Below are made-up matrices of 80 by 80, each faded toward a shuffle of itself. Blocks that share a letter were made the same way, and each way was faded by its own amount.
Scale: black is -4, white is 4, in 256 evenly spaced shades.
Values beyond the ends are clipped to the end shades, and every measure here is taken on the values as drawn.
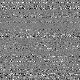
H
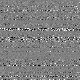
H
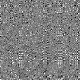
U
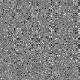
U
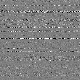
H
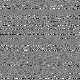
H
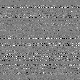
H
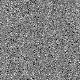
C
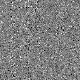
C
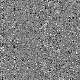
C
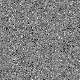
C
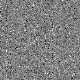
C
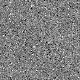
C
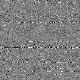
H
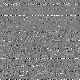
H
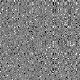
U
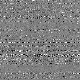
H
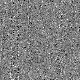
C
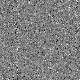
C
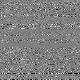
H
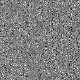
C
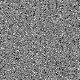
C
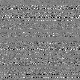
H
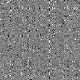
U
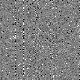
U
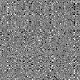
U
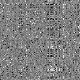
U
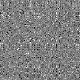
U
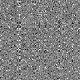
U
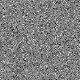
C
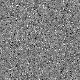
C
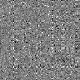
U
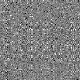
U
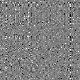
U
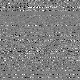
H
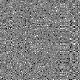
U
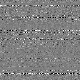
H
